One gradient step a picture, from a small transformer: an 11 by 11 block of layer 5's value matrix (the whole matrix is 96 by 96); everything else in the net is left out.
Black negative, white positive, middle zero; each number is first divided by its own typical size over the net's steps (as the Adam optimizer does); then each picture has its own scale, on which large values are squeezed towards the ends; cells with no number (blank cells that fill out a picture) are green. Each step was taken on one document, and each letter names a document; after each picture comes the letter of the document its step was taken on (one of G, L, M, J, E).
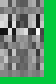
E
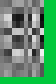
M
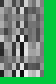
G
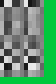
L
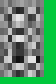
G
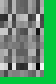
E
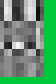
L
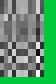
E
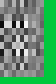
G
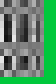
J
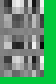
M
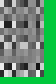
J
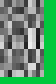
L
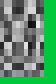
L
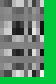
M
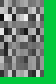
J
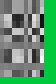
M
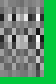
E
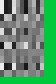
J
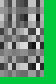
E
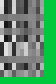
J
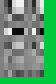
M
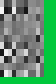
J
